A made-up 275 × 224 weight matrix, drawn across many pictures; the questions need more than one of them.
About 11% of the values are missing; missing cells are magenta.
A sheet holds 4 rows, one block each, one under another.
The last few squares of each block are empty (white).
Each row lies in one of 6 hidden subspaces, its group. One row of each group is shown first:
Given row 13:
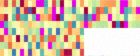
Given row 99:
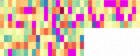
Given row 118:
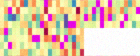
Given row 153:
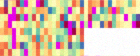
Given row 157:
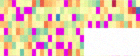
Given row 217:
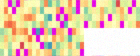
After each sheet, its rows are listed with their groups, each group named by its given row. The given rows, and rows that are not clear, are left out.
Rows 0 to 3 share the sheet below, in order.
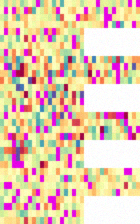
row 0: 13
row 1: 157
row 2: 217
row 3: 99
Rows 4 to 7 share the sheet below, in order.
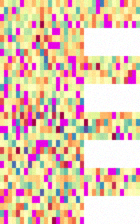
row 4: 99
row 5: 118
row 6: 13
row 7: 118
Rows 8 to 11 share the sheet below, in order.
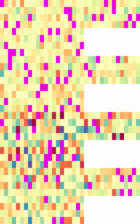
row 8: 13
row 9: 99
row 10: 13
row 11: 13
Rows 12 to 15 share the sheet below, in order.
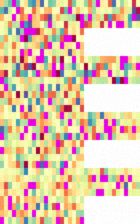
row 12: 157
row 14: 99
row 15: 99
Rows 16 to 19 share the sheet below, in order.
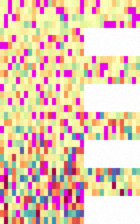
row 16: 13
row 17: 13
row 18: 118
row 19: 99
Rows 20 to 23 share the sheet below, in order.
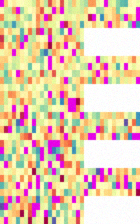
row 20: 217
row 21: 153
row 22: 13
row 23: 217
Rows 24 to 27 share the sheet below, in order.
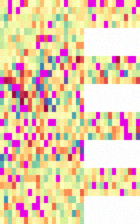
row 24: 99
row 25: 217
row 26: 153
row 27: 118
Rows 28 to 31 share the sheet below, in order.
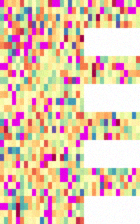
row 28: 157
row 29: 118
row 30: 153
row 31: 217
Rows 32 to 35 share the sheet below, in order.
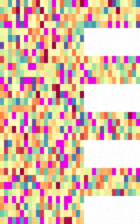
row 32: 153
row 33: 99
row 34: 118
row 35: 13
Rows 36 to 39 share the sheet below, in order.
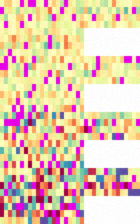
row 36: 153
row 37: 13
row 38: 13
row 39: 217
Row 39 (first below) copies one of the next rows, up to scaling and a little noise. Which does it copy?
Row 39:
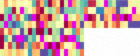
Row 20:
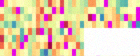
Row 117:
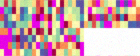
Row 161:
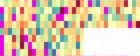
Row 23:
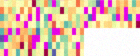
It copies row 20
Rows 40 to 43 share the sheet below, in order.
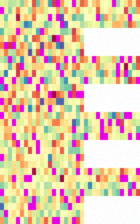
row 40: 13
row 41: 13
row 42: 217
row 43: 217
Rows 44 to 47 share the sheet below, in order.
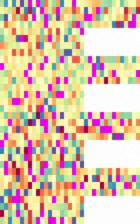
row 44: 13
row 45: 217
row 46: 13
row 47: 118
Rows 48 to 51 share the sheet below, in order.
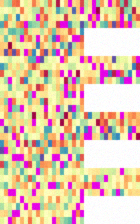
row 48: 118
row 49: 157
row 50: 217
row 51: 13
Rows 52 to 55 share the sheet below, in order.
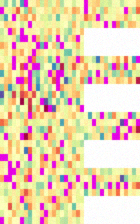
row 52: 13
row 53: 217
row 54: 157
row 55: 157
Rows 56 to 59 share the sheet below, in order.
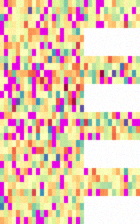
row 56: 157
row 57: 118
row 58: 153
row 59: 99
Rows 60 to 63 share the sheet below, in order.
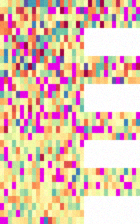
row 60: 99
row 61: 13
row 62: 13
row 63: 217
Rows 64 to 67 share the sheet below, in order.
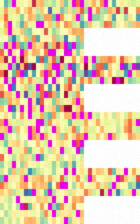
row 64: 153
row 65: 13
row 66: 118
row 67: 157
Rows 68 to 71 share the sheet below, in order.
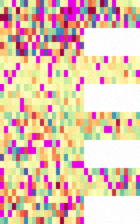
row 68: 99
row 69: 99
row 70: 153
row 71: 99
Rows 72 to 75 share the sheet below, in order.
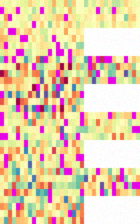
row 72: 99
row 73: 99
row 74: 13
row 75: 118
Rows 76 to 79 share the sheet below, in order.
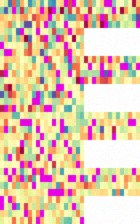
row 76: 157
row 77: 99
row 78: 118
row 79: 13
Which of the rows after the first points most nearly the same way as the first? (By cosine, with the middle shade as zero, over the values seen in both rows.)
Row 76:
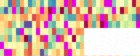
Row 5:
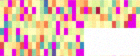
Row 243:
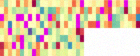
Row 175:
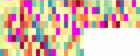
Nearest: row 175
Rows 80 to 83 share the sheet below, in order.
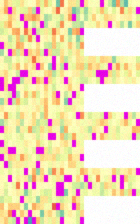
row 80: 217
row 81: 153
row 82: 153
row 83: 13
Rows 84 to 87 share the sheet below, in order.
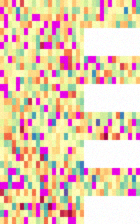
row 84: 13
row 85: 157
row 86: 217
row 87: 118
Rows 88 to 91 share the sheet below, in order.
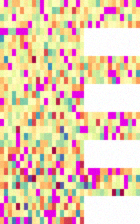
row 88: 217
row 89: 153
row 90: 13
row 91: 13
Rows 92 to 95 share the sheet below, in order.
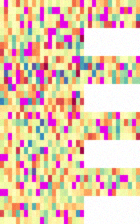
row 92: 153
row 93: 118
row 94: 153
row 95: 153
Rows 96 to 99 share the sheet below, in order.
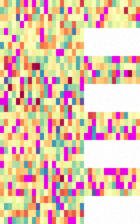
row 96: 153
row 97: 118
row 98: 99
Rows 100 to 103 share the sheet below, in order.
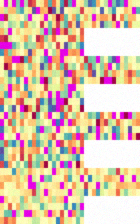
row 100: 99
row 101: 118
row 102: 217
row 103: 157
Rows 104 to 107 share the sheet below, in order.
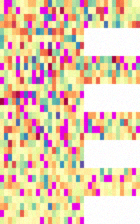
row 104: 217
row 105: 153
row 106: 118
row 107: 118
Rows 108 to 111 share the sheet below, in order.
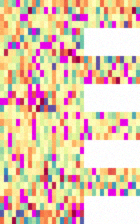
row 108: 157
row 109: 217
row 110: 217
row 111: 118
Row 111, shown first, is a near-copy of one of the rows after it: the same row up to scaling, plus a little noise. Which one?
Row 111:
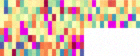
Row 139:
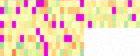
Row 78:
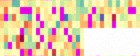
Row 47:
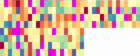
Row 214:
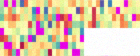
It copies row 139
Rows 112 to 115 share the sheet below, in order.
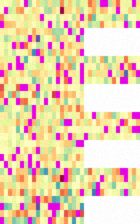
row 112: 99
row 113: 99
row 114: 153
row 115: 99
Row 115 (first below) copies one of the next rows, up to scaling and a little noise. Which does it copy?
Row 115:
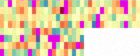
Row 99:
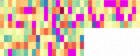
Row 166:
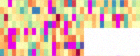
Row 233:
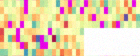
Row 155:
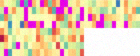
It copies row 99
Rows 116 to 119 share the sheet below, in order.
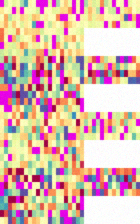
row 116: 99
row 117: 217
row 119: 118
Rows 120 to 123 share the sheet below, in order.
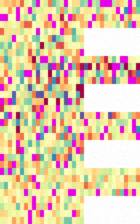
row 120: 13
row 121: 153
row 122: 153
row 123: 13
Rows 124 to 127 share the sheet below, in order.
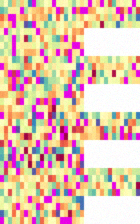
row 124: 157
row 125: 118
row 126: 13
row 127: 153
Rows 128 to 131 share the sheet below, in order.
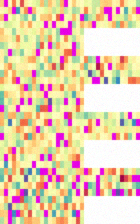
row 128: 13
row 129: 217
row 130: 157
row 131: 157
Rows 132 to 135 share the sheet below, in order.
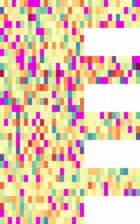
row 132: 153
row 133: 157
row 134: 153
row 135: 217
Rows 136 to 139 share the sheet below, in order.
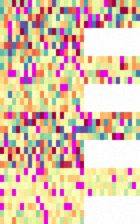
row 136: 157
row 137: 157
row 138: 13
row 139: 118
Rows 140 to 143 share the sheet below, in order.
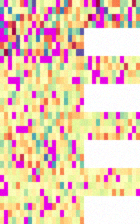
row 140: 217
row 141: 153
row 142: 217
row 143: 13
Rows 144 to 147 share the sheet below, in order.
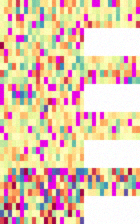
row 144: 153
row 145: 217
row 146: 153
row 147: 118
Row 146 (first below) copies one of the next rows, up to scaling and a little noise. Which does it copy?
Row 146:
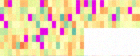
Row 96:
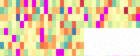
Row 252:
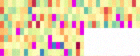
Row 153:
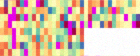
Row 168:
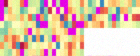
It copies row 168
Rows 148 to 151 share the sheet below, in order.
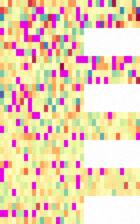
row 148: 157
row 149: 217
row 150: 157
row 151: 99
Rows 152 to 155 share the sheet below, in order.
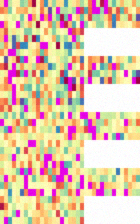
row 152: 153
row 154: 13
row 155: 99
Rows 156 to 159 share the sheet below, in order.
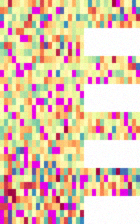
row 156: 157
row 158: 118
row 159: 217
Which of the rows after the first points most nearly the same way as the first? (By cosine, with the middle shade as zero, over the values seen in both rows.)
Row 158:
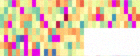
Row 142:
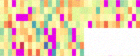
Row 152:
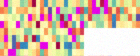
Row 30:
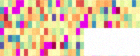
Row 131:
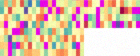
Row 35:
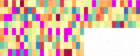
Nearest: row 30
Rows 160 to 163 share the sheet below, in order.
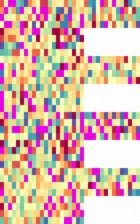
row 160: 99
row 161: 217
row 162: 99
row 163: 217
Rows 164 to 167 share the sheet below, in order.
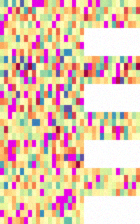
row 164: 13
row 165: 13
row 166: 99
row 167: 13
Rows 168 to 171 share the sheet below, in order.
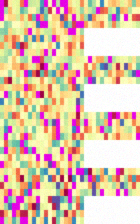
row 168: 153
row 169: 153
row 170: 217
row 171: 99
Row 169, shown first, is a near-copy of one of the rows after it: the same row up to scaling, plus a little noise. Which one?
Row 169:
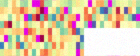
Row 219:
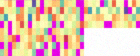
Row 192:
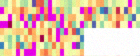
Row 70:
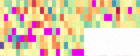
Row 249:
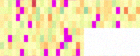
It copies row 192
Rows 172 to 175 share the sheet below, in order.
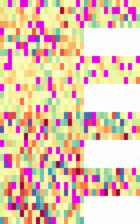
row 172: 99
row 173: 217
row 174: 157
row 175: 217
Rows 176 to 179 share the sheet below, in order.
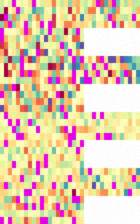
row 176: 99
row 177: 217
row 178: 13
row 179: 118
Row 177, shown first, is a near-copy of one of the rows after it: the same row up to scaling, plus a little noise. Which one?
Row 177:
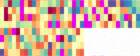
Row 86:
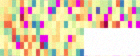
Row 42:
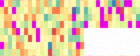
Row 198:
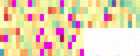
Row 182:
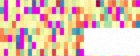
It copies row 198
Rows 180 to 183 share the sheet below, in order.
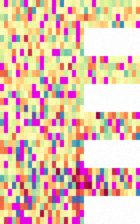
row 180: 13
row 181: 99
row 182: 217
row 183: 217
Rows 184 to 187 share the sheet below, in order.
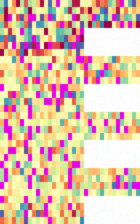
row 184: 153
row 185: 157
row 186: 157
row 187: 118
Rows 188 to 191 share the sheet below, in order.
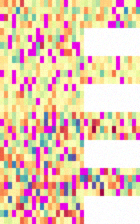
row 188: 13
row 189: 118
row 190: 118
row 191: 118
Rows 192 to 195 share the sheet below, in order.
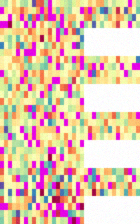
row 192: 153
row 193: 118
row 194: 217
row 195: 99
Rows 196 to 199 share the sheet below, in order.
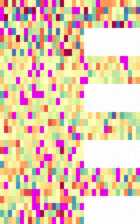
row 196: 13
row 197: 217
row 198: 217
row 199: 13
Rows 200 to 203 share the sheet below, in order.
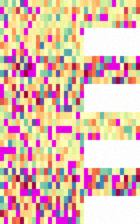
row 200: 13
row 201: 13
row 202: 118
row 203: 13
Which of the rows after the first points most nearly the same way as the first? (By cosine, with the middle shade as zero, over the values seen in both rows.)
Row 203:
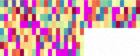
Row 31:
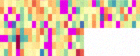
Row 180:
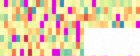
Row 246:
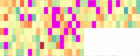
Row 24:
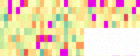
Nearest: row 180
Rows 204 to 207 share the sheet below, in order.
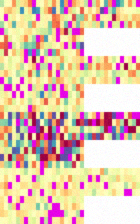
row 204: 99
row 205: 153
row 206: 153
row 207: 99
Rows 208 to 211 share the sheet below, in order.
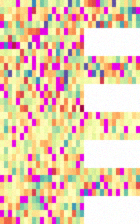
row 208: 157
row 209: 118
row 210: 99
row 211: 157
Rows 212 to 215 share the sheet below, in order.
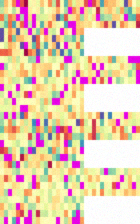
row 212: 99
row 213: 157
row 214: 118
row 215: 118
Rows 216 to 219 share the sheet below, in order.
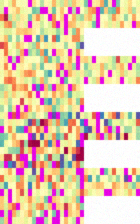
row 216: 99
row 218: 157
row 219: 153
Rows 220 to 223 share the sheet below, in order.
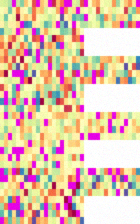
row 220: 13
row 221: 13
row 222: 118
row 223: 118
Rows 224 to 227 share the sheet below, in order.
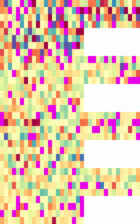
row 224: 153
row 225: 157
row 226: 118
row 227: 118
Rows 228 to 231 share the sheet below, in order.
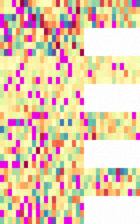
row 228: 118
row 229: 99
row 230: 99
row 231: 217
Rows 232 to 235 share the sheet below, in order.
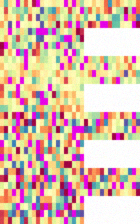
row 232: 153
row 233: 99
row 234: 13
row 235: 153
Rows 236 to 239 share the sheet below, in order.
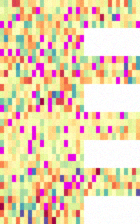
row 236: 118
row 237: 13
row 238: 99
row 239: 217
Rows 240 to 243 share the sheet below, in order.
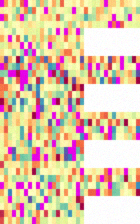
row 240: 13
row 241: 153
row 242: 153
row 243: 153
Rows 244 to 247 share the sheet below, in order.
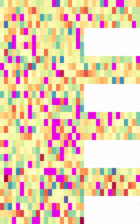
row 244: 118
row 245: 13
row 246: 13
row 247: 118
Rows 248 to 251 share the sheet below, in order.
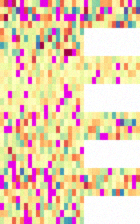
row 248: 13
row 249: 153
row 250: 157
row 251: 13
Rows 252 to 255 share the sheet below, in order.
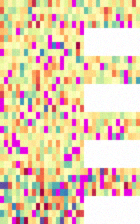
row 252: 153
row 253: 217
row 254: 13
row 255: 99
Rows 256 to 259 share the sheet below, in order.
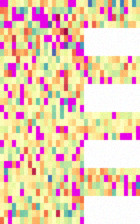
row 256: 99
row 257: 118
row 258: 13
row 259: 153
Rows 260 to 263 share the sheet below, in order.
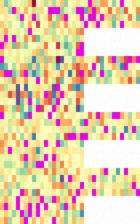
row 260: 153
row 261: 217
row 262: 99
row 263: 99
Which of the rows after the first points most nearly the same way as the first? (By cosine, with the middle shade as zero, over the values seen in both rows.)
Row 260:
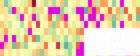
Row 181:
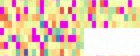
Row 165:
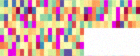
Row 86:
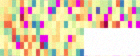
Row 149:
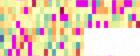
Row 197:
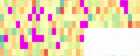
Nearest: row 165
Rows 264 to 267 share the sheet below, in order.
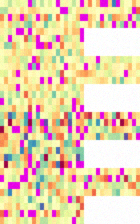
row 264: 157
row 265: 13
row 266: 157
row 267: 153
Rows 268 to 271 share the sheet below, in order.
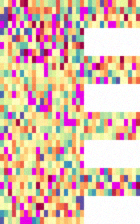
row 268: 99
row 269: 217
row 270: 13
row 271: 153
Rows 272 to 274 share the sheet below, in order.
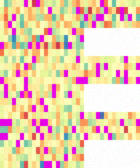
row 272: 153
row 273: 13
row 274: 99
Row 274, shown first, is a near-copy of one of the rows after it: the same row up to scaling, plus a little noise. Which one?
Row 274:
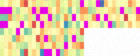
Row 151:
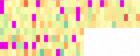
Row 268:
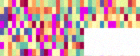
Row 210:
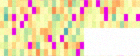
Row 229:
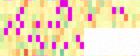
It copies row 268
